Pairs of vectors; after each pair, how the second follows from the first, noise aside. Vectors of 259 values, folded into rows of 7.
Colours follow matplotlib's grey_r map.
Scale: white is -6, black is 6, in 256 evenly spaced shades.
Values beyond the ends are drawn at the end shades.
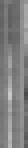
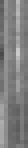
reversed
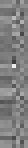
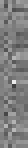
reversed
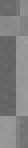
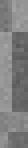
reversed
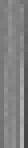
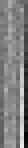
scaled up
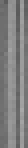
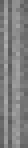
reversed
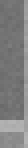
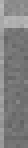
reversed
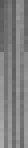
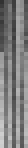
scaled up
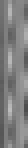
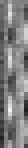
scaled up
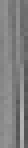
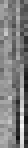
scaled up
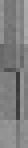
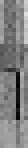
scaled up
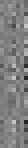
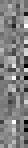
scaled up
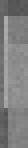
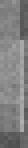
reversed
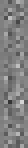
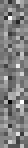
scaled up
